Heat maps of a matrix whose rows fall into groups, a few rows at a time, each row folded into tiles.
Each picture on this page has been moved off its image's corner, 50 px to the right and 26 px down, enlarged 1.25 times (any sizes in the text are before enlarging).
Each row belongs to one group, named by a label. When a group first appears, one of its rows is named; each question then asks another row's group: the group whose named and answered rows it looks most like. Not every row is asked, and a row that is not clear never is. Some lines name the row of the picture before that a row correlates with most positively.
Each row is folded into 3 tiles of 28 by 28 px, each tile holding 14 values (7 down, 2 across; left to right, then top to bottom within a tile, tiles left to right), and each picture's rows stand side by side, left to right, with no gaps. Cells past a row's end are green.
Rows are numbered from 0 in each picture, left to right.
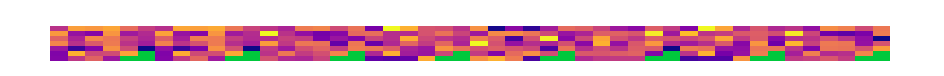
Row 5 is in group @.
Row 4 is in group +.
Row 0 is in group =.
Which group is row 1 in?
=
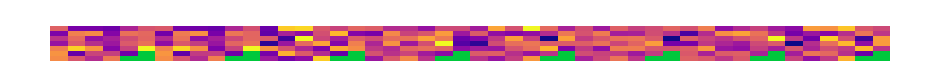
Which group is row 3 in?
@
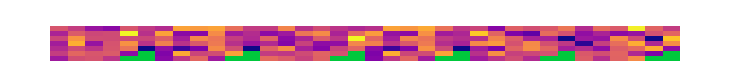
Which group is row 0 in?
@
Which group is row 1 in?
=
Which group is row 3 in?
=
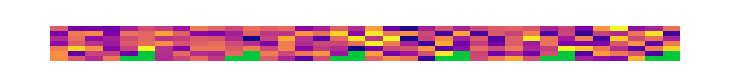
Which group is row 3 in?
+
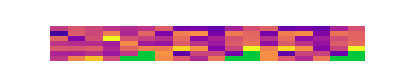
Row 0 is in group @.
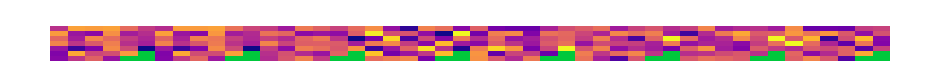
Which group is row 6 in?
@
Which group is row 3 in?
+
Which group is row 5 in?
@
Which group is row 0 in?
=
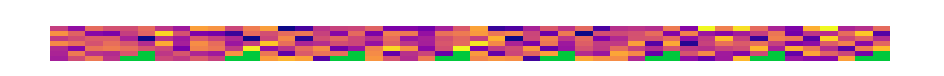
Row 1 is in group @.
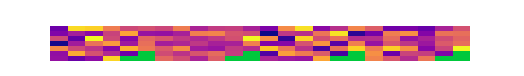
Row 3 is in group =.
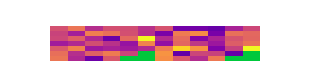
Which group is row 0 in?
@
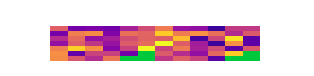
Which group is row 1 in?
+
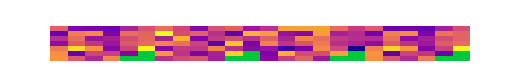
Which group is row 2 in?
=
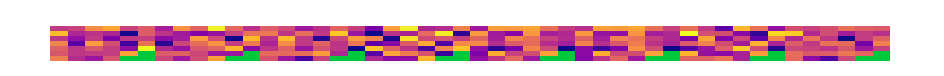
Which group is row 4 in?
=
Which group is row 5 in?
=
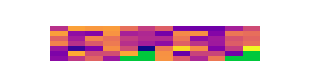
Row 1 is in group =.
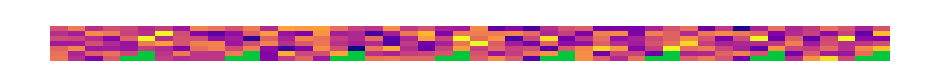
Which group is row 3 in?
@
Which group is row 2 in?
=
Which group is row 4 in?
+
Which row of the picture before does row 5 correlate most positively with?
1
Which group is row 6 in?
+
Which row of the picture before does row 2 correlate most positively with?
0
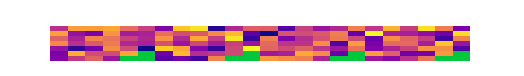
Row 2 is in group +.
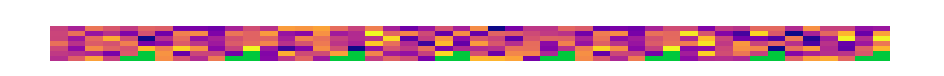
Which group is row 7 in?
@
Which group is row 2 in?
=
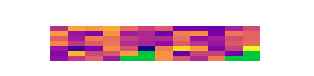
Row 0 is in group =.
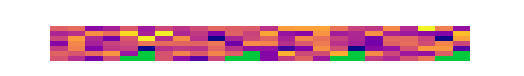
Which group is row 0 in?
@
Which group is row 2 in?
=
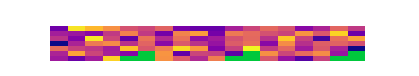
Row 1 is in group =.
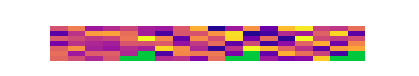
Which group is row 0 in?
@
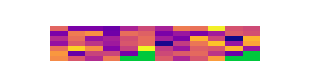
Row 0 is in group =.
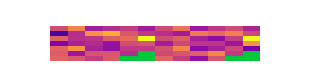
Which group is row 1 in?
@
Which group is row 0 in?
@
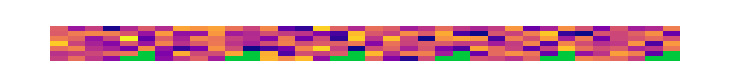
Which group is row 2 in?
+
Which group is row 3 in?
@
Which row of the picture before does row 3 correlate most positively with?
1
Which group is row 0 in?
+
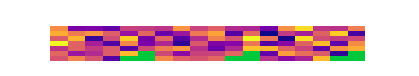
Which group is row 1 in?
@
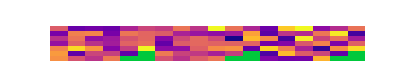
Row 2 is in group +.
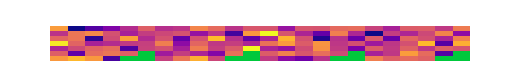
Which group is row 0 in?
+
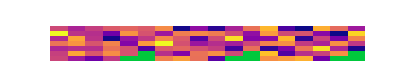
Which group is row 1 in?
+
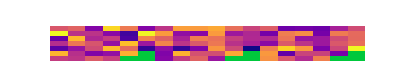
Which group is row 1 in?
=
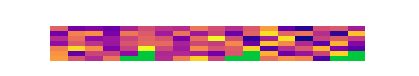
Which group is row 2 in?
+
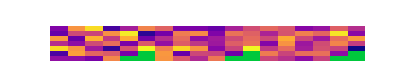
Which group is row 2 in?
@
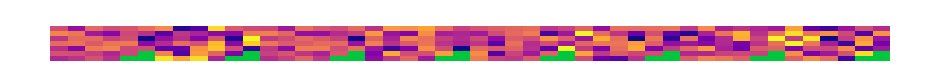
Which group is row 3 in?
=
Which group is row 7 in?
+
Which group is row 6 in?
@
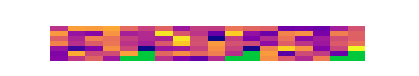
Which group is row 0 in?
=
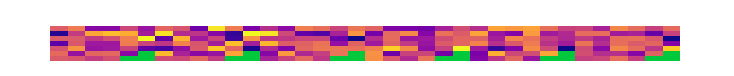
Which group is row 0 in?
@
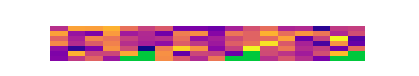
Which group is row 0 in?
=
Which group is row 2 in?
+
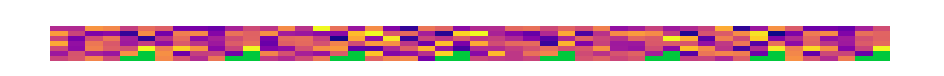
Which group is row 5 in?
@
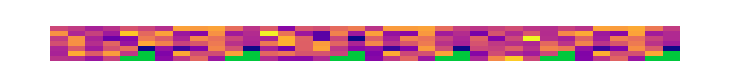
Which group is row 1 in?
=
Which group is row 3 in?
=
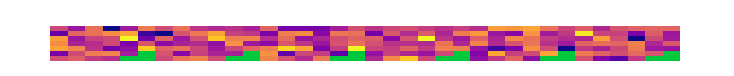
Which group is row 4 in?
=
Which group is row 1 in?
@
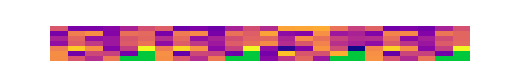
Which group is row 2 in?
=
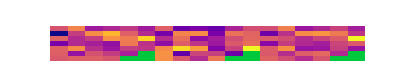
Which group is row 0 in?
@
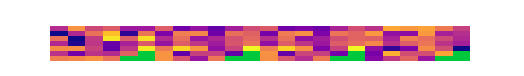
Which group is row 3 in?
=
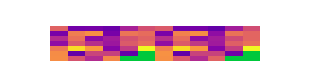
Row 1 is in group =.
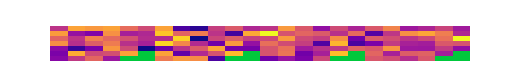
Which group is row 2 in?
+
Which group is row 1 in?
+
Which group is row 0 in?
=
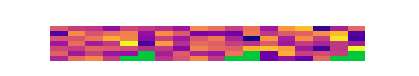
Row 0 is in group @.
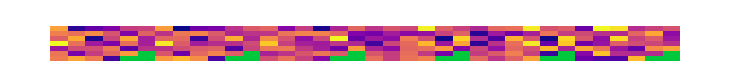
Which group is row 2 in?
+
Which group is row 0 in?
+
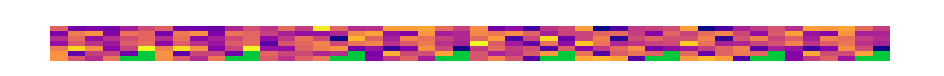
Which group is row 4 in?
+
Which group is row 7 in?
=
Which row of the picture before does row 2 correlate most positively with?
3
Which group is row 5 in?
+
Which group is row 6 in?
+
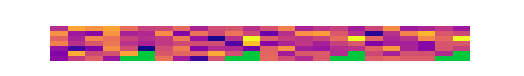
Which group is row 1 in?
@
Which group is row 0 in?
=
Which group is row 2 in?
@
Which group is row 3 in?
@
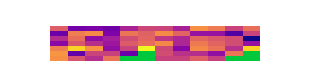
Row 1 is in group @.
